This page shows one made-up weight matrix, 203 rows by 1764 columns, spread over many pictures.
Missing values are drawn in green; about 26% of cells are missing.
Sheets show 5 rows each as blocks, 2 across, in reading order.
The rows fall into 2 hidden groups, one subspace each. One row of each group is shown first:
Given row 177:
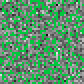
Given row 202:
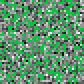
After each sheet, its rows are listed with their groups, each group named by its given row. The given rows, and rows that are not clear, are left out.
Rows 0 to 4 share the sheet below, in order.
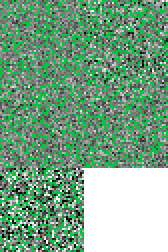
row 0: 202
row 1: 177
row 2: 177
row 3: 177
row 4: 202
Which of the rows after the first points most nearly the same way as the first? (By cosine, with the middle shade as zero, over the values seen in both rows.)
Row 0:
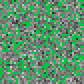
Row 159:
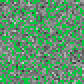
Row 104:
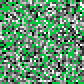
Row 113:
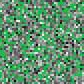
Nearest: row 159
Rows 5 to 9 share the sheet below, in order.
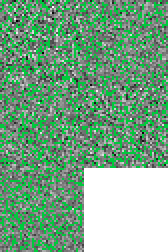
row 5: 202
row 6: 177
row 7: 202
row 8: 177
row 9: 202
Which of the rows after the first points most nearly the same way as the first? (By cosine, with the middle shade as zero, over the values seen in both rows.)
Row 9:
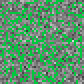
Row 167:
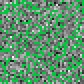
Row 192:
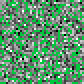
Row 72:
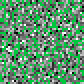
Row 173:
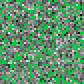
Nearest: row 72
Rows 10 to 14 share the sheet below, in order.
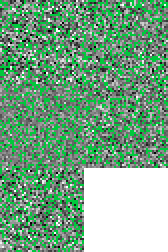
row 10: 202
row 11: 177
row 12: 202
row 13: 202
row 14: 177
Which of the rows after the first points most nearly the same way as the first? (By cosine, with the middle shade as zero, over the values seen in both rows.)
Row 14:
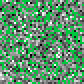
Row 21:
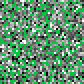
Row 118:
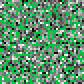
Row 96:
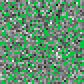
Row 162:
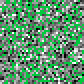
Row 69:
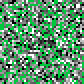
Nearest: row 96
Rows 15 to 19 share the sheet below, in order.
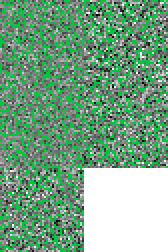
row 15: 202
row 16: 177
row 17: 177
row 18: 177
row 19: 177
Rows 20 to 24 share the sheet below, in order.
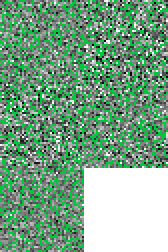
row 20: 177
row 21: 202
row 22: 177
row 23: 177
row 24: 177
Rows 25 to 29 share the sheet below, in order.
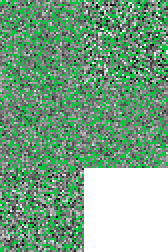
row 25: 177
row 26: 177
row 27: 202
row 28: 177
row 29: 202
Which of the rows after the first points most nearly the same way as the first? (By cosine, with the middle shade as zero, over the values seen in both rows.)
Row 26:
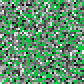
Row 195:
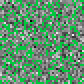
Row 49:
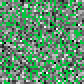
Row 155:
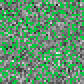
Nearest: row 195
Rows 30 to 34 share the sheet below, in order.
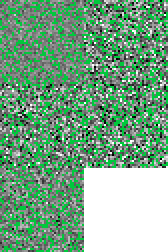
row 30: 202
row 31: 202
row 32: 177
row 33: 202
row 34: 177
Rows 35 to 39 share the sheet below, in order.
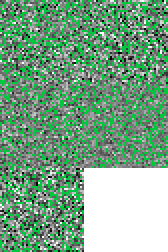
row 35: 177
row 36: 202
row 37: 202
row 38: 177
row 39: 202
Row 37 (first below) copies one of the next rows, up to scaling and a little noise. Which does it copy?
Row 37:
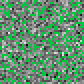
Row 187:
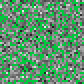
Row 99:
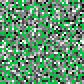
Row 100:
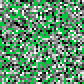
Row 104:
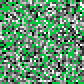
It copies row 99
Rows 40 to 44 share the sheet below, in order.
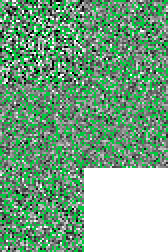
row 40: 202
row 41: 202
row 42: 202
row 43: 177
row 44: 202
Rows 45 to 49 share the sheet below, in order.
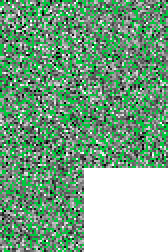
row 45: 177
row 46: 202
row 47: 202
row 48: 177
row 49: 202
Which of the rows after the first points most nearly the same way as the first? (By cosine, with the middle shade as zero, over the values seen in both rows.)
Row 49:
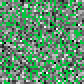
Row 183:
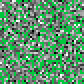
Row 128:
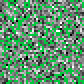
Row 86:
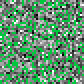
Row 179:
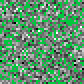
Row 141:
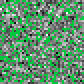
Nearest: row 183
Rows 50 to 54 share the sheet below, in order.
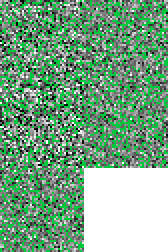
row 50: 202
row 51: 202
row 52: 202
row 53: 177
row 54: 177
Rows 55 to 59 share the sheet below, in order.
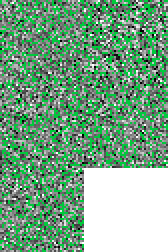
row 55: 177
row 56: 202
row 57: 177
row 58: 177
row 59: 177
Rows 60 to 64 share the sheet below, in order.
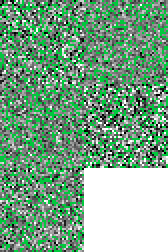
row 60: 177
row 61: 177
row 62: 177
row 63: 202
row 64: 177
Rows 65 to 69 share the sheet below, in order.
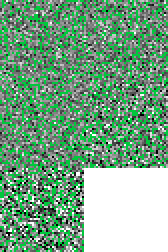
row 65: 177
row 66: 202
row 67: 177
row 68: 202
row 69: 202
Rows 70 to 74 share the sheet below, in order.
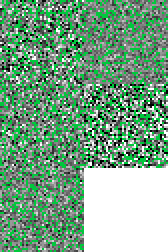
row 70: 202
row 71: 177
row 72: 202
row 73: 202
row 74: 202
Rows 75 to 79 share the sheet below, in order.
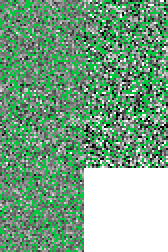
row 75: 202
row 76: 202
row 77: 202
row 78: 202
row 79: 202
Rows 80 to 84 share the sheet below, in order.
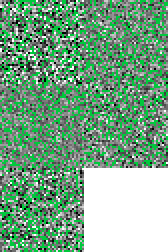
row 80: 202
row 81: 202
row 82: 177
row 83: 177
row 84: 202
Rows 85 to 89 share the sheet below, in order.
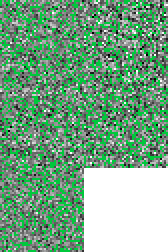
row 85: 202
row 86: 202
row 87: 202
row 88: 202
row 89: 202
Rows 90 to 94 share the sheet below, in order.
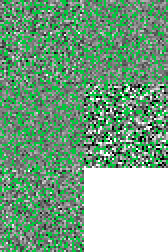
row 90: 202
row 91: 202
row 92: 177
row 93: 177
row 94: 177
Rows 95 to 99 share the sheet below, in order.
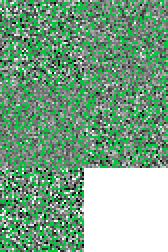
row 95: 177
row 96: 177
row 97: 202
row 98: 202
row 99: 202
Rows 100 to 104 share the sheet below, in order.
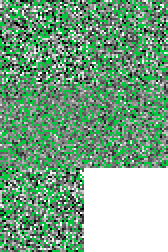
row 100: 202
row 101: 202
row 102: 177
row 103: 202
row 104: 202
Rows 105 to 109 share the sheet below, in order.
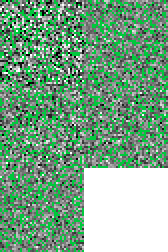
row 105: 177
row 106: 202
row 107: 202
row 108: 202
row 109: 177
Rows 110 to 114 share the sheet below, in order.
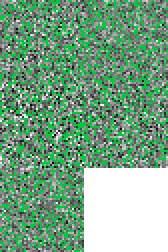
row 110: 202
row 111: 202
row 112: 177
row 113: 202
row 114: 202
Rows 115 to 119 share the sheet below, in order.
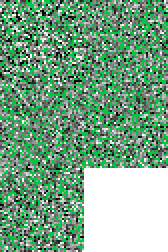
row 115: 177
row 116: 202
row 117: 177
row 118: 202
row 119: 202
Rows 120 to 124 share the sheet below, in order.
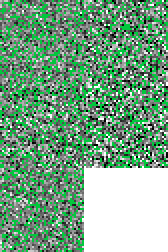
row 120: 202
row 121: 202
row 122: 202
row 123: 177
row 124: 177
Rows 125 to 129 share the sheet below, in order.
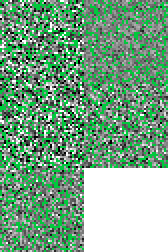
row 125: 202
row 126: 202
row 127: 202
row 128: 202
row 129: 177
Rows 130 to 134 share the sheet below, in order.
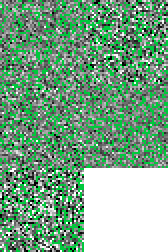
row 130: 202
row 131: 202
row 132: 177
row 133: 177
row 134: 202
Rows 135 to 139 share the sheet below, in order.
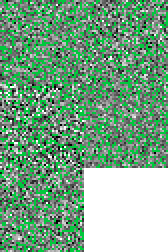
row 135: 177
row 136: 202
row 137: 177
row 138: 202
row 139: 177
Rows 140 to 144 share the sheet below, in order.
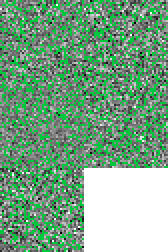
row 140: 177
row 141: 177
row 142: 202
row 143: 177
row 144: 177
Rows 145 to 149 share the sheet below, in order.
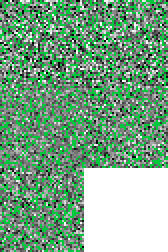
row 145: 202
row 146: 202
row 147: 177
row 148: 177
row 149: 177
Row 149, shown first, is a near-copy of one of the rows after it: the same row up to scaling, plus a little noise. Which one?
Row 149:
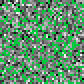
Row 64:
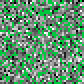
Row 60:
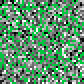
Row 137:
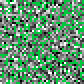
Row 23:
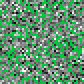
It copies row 60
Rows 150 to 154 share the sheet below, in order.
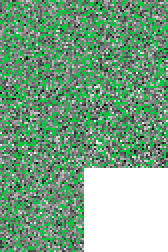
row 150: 202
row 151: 177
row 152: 177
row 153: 177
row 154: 177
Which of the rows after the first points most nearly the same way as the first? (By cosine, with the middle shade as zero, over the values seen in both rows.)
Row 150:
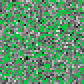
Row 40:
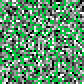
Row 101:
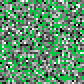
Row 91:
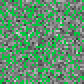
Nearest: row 91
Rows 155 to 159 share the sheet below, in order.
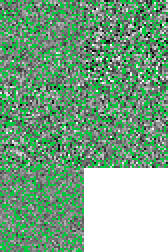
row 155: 177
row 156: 202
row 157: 177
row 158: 177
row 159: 177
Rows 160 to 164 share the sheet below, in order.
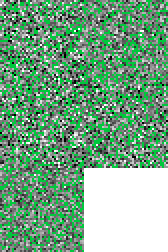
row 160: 177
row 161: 202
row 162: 177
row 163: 177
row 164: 202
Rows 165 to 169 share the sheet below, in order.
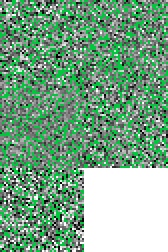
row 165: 177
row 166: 202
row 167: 177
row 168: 177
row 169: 177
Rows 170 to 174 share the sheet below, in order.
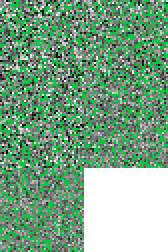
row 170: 177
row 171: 177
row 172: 202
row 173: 202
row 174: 177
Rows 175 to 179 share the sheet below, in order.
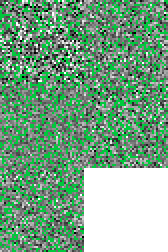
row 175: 202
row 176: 202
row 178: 202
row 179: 177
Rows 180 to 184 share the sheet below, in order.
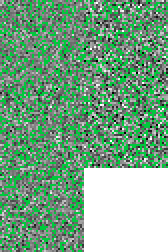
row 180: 177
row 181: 177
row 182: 177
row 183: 202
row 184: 202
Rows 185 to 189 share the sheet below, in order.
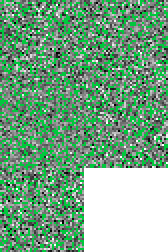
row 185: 177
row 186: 177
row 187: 202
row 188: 177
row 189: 202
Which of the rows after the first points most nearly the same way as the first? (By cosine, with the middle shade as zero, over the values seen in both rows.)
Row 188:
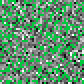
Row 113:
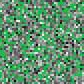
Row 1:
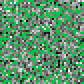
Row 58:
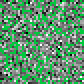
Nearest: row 113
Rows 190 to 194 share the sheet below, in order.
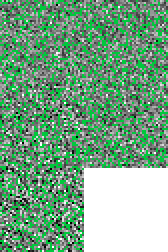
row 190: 177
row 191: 202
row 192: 202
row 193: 202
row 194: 177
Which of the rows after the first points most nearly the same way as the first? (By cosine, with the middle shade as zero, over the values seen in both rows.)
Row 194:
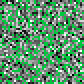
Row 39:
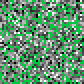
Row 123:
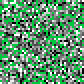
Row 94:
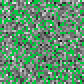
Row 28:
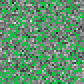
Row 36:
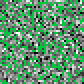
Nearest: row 28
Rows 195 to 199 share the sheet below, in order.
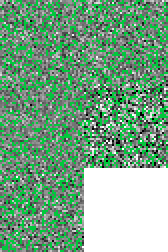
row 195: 177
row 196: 177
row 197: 177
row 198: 202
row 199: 177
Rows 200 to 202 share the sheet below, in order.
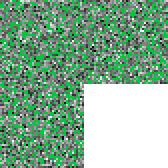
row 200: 202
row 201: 202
